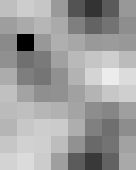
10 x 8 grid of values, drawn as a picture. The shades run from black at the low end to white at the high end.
Roughest part: top left. Calmest part: bottom left. Lone odd cells: 1, lower than its neighbours.
